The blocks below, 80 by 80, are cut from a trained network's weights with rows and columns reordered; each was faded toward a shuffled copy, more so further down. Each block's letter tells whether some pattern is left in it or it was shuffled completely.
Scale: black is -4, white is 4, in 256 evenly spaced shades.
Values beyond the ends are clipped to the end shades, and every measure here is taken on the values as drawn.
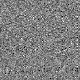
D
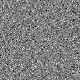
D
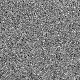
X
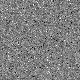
X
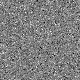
X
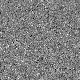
X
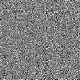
D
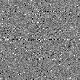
D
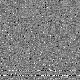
D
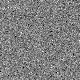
X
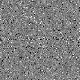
D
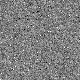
X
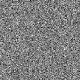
D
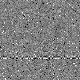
D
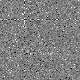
D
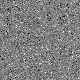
X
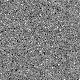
X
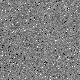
X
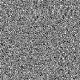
D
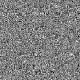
D
